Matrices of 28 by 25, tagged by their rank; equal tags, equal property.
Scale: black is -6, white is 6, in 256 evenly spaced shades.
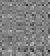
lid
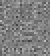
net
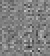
net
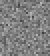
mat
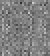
net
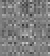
lid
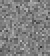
mat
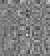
net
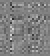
lid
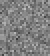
mat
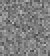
mat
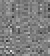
net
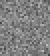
mat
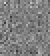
net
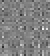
lid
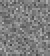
mat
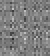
lid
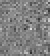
net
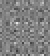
lid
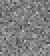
mat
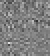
net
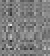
lid
